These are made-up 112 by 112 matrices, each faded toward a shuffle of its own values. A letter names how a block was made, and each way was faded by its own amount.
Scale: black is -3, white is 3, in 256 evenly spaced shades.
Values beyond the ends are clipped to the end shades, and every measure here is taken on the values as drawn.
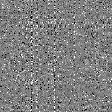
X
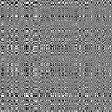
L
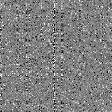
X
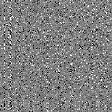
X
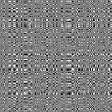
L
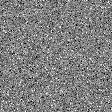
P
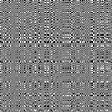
L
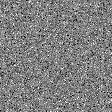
P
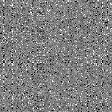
X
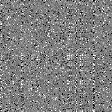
X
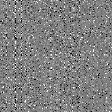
X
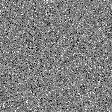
P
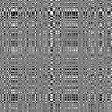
L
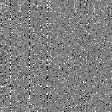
X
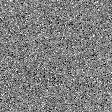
P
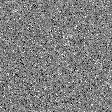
P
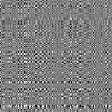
L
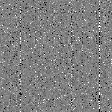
X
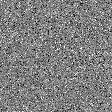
P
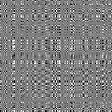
L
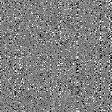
X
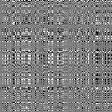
L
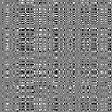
L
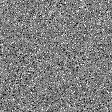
P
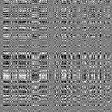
L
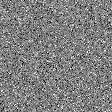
P
